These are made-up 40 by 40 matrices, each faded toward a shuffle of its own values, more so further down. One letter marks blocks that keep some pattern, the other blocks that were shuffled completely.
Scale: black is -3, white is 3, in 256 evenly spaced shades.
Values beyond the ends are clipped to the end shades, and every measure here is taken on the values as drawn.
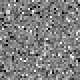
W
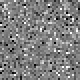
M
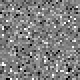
W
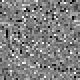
W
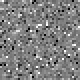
W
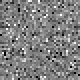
M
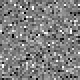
W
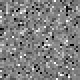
M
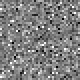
M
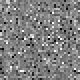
M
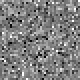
M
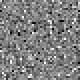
M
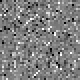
M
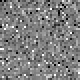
W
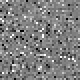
M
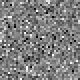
W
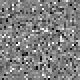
M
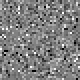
M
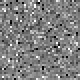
W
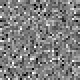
M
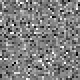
M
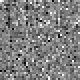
M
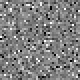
M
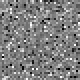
M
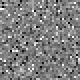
W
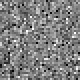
M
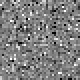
W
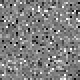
W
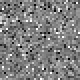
W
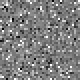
W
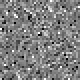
W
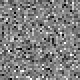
W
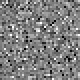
W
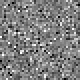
W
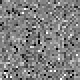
M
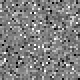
W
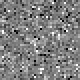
W
